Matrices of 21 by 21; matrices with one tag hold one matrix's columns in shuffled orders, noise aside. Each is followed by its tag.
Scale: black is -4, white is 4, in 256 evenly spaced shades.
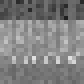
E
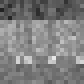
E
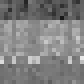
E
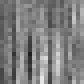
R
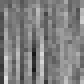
R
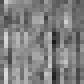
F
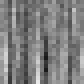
R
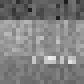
E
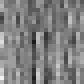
F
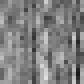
F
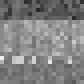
E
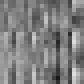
F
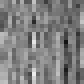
F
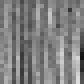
R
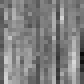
R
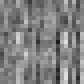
F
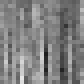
R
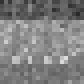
E
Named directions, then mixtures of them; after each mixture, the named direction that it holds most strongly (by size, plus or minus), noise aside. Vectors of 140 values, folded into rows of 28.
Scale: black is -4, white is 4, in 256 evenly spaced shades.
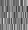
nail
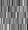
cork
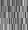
cork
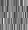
nail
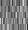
cork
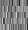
cork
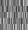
nail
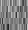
cork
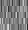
cork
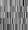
nail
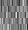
cork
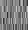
nail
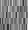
cork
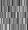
cork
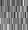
cork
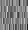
nail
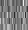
nail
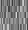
cork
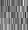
cork
